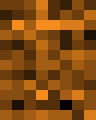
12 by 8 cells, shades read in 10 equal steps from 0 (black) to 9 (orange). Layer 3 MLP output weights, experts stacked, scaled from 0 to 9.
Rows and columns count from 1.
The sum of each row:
34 35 58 35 30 41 42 31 40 45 24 47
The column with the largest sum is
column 4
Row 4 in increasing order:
1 2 4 5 5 5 6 7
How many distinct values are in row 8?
4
